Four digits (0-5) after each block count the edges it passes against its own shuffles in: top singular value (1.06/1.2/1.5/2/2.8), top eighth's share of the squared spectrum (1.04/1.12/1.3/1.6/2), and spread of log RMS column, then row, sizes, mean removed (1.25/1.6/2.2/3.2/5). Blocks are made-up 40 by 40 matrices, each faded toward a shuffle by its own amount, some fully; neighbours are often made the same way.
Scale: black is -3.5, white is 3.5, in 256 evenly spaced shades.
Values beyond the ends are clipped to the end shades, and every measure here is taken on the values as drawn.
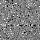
2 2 0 1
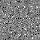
2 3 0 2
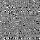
3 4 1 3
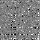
2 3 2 2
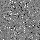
0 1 0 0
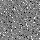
0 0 0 0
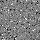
0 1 0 0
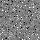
0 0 0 0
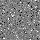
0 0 0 0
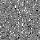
2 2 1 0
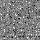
2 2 1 1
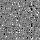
2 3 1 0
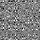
4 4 2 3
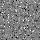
1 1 0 0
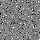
0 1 0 0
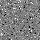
0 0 0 0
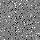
2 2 1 0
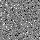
0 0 0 0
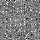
3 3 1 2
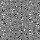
3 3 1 1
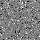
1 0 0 0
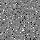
1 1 0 0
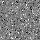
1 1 0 0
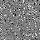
2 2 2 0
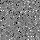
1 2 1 0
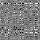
4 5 3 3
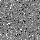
0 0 1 0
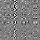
4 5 3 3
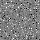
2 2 0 0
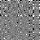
4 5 2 2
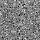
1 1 1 0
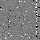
3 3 1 0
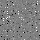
2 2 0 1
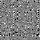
2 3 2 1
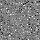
2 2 1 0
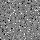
2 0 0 0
